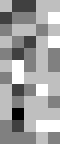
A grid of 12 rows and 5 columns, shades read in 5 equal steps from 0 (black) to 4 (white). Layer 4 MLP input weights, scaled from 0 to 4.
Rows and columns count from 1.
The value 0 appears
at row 10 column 2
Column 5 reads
3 4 3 4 2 2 3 3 2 3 4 2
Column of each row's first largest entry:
1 5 2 5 4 2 2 4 1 1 4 4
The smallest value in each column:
1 0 1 2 2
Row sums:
11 12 13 13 10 14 15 13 13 12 14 11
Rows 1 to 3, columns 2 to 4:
1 1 3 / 2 2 3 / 3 3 2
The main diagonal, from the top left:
3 2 3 3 2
